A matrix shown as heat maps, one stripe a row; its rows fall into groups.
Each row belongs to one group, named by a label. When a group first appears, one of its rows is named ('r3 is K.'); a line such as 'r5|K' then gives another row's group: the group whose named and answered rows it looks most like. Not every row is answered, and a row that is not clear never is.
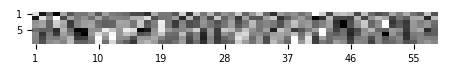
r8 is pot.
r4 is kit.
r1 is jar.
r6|pot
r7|pot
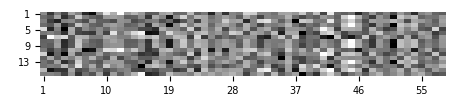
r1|pot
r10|pot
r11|jar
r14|pot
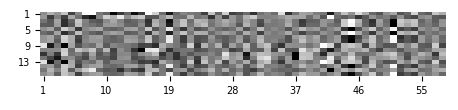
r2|pot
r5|kit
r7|kit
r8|kit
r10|pot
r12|jar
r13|jar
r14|kit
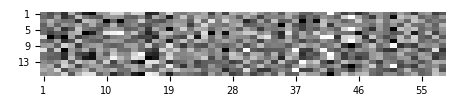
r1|pot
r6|pot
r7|jar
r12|pot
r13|pot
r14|kit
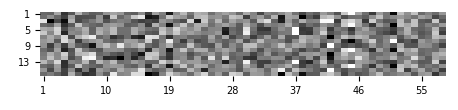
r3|jar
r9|pot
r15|pot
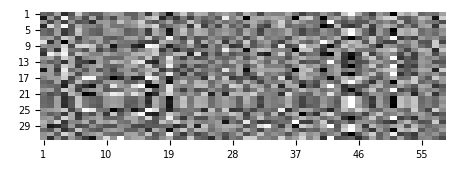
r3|pot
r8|jar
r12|kit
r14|kit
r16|kit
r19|pot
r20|kit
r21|pot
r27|kit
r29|jar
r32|pot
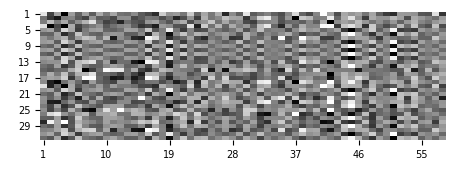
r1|jar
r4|jar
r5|kit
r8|kit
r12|kit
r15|pot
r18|jar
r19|jar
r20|kit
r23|jar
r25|pot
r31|kit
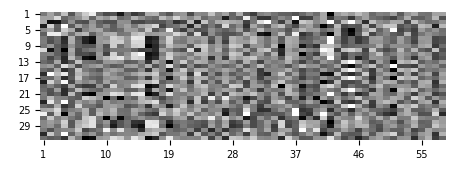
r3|jar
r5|kit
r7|pot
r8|pot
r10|jar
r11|pot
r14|kit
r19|pot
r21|pot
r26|jar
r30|pot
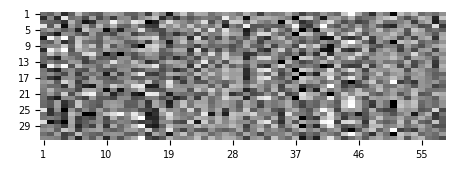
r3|pot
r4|jar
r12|jar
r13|pot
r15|jar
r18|kit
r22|jar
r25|jar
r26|pot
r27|pot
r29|pot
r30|kit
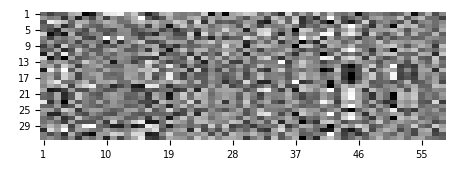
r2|pot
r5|jar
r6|jar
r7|pot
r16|kit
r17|kit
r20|jar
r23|jar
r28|pot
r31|pot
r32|pot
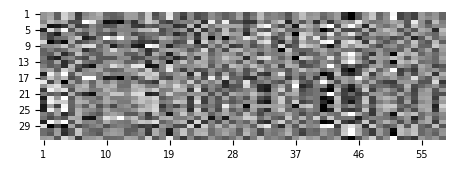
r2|kit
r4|jar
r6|jar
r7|pot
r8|jar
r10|pot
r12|jar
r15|kit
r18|jar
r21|pot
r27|pot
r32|kit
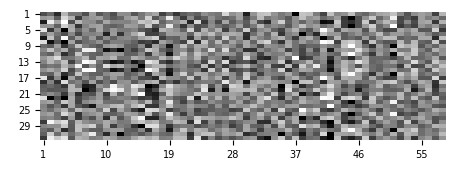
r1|jar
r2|kit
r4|kit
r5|jar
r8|jar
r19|pot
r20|pot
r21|pot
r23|kit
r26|kit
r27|pot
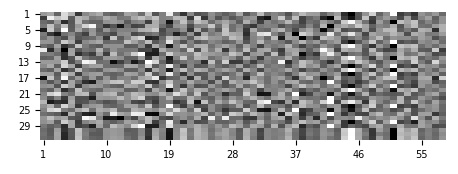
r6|jar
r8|kit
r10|jar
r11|pot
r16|kit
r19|kit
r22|pot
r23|jar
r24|kit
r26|pot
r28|kit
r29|pot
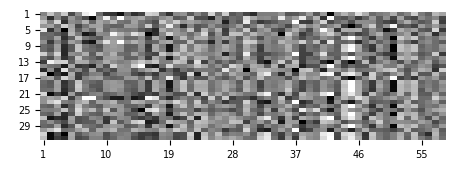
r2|pot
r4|kit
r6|pot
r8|pot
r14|pot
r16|jar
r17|kit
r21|jar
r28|pot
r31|jar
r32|jar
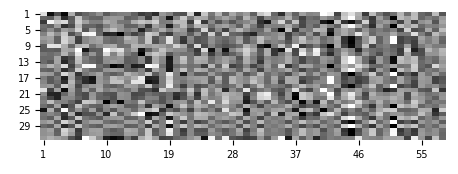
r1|jar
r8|kit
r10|pot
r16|kit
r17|pot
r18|pot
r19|kit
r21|jar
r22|jar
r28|kit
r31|kit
